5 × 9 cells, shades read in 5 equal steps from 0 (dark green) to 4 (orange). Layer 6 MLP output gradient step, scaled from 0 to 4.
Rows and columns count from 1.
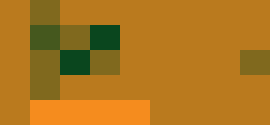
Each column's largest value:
3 4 4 4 4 3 3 3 3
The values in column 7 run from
3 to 3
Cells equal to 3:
32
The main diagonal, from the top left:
3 1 0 3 4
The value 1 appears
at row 2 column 2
